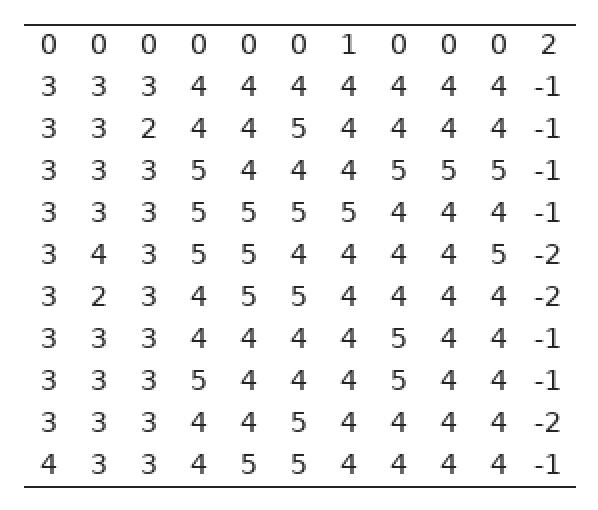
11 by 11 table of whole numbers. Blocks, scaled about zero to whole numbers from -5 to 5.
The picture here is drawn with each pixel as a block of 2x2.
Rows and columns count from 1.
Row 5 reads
3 3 3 5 5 5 5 4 4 4 -1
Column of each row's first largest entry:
11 4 6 4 4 4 5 8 4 6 5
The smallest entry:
-2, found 3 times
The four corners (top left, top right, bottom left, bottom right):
0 2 4 -1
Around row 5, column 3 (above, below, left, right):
3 3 3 5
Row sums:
3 36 36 40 40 39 36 37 38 36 39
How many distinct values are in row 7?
5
